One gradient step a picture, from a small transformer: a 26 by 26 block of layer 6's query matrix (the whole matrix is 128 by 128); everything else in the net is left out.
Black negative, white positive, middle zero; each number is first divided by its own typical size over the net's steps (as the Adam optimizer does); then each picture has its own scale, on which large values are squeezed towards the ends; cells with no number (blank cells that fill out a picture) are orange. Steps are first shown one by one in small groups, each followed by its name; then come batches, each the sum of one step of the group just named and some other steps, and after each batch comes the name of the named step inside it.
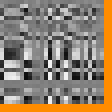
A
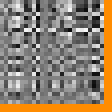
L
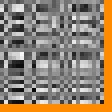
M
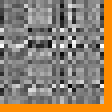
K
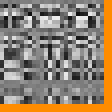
A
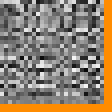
L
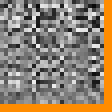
L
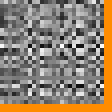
K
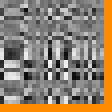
A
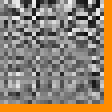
L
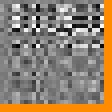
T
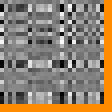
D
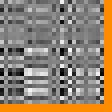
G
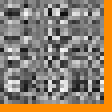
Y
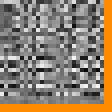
T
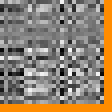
G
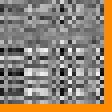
G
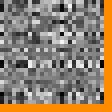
D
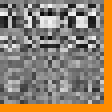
Y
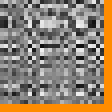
Y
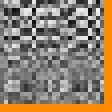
Y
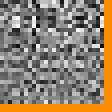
T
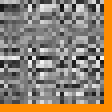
D
